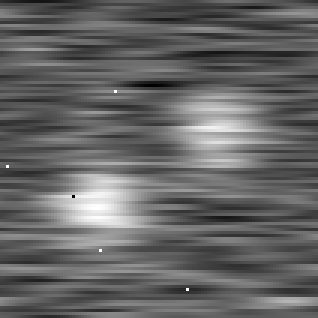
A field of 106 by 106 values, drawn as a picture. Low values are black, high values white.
Bumps: two. Histogram: skewed, a long tail of high values. Lone odd cells: 5, 4 higher and 1 lower than their neighbours.
